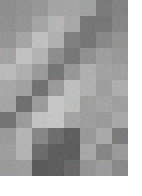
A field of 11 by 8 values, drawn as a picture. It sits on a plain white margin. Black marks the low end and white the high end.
Calmest part: middle right. Odd patch: lower, in the bottom middle. Grain: diagonal, up to the right.
